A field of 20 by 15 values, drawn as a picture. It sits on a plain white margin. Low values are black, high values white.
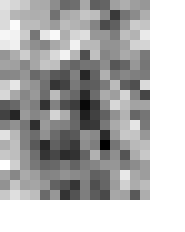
The centre is the ninth with the lowest average. The values follow a bell shape. There are no regular stripes. No single row or column stands out from its neighbours. The top left is the ninth with the highest average.
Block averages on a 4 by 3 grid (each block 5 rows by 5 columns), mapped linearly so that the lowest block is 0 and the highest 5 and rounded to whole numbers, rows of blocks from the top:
5 4 3 | 3 1 2 | 1 0 3 | 3 0 3
